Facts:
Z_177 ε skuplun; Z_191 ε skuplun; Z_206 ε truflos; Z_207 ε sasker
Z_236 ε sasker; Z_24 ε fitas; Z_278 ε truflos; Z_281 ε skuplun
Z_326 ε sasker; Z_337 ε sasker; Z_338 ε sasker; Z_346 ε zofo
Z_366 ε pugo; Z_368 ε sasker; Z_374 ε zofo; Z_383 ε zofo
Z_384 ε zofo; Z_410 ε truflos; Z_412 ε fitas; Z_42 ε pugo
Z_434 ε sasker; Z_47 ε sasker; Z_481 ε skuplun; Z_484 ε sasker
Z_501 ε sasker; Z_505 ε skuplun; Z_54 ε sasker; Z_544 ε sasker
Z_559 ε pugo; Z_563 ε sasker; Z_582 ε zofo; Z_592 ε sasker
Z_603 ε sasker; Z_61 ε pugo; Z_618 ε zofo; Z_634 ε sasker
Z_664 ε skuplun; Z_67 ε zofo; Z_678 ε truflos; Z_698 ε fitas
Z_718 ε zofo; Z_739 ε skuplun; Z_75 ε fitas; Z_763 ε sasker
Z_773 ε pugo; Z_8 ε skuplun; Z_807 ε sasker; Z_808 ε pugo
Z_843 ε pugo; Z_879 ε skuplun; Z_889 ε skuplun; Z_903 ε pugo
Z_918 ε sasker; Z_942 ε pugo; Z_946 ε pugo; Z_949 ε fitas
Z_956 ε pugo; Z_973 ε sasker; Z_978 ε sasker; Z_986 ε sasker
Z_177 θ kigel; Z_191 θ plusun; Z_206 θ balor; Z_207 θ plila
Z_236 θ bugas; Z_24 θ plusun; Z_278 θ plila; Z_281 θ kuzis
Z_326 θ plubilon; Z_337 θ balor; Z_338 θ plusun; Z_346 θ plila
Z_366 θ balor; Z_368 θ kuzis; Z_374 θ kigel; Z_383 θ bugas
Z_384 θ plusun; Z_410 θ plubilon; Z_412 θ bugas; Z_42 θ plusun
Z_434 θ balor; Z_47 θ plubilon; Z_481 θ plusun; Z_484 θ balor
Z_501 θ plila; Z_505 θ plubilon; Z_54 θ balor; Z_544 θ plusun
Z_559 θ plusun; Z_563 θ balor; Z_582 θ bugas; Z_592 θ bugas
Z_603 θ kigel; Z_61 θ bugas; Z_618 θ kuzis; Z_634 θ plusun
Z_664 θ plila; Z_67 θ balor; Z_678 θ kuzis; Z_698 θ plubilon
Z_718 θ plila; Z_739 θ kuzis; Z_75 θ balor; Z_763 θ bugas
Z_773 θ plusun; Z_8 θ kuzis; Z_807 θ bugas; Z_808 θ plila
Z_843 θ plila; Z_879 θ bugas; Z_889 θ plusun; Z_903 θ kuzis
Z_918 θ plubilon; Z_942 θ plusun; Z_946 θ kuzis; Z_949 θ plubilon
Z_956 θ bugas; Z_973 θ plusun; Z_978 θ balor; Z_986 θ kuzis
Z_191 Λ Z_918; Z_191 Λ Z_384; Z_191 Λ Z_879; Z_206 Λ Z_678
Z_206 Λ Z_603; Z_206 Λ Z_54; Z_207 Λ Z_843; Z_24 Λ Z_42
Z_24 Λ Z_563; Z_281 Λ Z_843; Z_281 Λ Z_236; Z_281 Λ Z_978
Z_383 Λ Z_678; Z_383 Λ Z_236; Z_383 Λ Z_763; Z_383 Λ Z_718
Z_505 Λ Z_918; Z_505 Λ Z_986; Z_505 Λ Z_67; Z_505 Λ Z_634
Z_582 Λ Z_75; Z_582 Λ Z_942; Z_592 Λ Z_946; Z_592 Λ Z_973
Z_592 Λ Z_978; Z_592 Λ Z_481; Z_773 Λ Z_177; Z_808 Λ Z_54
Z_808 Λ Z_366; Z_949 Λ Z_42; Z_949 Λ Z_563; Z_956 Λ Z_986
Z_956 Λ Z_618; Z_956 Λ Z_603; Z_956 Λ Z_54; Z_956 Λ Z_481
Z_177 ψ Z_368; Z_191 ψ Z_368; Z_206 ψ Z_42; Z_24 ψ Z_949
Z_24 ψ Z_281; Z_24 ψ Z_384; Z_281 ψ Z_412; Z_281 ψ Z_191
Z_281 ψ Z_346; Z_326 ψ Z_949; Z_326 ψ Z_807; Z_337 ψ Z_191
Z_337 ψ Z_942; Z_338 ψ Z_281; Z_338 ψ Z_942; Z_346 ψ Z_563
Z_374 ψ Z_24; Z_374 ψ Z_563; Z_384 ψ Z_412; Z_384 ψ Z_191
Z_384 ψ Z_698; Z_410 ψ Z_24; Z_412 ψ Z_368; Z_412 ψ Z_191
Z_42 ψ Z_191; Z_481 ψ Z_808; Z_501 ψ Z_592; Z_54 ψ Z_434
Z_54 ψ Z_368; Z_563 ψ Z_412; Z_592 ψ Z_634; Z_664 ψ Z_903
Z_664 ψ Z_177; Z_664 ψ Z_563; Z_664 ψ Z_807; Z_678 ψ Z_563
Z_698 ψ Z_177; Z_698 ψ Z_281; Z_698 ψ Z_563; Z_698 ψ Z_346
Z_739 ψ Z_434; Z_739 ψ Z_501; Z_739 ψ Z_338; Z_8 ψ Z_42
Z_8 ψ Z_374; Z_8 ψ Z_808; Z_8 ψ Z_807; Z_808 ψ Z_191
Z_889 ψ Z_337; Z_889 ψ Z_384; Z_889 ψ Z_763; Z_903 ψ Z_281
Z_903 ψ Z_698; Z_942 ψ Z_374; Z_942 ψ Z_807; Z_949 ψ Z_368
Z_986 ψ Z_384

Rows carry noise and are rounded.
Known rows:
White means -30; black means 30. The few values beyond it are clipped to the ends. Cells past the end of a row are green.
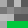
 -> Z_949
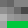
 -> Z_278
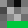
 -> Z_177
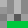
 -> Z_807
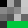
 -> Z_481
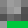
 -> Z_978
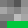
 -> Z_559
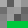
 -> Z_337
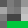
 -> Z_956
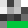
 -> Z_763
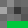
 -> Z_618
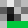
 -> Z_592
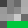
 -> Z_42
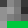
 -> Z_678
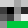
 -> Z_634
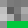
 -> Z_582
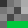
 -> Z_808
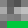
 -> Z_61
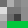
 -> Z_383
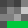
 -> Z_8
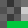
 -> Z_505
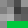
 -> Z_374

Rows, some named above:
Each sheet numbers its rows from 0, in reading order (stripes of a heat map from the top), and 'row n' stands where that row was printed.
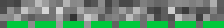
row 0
Z_8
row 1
Z_236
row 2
Z_383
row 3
Z_410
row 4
Z_664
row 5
Z_67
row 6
Z_384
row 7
Z_918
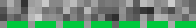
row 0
Z_54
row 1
Z_24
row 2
Z_207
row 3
Z_718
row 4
Z_986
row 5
Z_501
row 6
Z_434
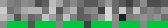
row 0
Z_582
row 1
Z_889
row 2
Z_563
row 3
Z_191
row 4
Z_281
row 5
Z_903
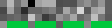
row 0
Z_603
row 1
Z_206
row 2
Z_8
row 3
Z_563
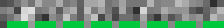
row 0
Z_191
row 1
Z_383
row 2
Z_563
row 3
Z_412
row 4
Z_603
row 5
Z_383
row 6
Z_973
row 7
Z_739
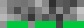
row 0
Z_346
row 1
Z_54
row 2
Z_879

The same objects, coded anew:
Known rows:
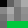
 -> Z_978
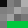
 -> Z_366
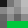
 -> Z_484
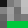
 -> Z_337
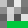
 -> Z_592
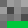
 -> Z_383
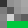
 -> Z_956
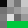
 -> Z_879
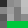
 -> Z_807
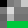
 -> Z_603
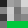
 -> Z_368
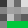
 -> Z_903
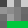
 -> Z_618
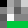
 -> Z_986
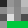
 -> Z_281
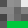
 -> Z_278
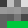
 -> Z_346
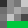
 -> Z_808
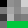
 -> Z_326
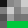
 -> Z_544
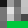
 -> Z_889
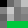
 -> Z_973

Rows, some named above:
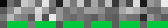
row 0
Z_481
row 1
Z_592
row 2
Z_67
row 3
Z_718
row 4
Z_42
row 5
Z_410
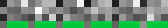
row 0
Z_410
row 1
Z_501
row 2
Z_678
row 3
Z_434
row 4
Z_410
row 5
Z_281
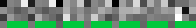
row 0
Z_678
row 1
Z_678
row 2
Z_918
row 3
Z_808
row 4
Z_664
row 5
Z_412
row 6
Z_763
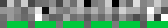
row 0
Z_618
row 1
Z_763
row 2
Z_61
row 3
Z_563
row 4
Z_177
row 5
Z_634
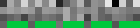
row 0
Z_24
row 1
Z_582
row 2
Z_236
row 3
Z_278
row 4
Z_384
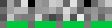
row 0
Z_8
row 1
Z_191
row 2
Z_592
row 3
Z_54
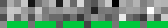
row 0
Z_739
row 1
Z_207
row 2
Z_374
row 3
Z_206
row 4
Z_505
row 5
Z_501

